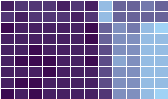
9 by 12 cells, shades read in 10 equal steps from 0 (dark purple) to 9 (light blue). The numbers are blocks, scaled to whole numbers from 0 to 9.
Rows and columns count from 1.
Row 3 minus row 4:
-1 0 0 0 0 0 0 0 0 -1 0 1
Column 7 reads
1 2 0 0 1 0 1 1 1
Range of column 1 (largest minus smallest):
2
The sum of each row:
36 36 37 38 37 35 37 36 36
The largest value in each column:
2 2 2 2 2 2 2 8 7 6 8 9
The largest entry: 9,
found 2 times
